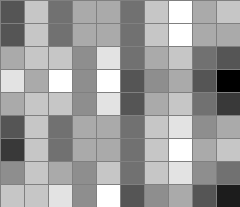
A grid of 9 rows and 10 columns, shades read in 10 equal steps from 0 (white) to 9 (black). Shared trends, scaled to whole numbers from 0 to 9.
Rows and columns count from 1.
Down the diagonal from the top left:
6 2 2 4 1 5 2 1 6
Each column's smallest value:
1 2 0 3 0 5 2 0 3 2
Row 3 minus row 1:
-3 0 -3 1 -2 0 1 2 2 4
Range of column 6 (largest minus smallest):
1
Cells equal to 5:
13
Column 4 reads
3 3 4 4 4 3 3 4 4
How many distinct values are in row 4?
6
